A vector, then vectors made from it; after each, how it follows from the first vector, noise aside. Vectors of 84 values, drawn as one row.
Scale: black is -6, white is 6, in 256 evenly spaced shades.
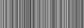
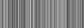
sign-scrambled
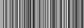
scaled up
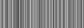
sign-scrambled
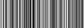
scaled up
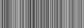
sign-scrambled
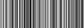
scaled up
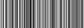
scaled up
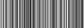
scaled up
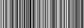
scaled up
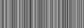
sign-scrambled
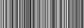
scaled up
